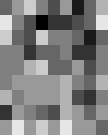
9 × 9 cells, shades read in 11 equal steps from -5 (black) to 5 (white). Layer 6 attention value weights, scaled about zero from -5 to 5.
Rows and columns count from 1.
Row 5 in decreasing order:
3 2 1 0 0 0 -1 -1 -2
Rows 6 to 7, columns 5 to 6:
1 2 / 1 2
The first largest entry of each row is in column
3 1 1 1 4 6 1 6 2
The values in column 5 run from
-3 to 1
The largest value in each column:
4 4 3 3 1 4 1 1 4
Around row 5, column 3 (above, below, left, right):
-3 1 0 3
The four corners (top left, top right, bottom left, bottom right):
-1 2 1 -1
